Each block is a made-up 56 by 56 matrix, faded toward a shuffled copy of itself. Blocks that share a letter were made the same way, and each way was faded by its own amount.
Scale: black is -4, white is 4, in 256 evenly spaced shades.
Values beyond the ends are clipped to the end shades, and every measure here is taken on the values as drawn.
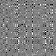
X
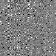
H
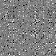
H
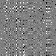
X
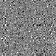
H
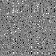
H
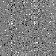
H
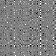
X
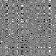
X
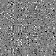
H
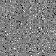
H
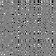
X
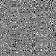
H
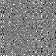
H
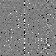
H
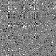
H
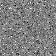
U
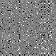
H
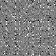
H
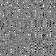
H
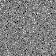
U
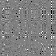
X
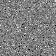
U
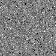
U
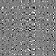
X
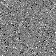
U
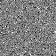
U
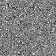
U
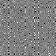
X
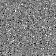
U
